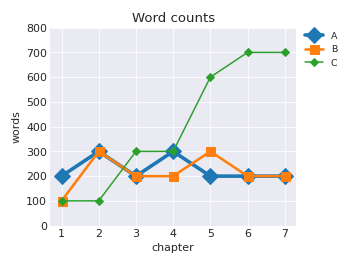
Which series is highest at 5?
C
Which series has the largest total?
C
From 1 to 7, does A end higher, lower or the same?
the same
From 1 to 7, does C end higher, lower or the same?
higher
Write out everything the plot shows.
Title: Word counts
x-axis: chapter, ticks 1 2 3 4 5 6 7
y-axis: words, ticks 0 100 200 300 400 500 600 700 800
Legend: A, B, C
Values:
A: 200 300 200 300 200 200 200
B: 100 300 200 200 300 200 200
C: 100 100 300 300 600 700 700
